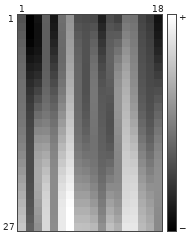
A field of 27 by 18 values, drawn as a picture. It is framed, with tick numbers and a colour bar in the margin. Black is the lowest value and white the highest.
On average the colour sits 50% of the way up the scale. Values rise toward the bottom. The ninth with the lowest average is the top left. Streaks run downward.
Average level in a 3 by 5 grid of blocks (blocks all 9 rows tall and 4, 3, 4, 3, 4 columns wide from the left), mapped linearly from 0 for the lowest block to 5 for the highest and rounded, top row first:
0 2 1 2 1 | 2 3 2 3 2 | 3 5 3 4 4
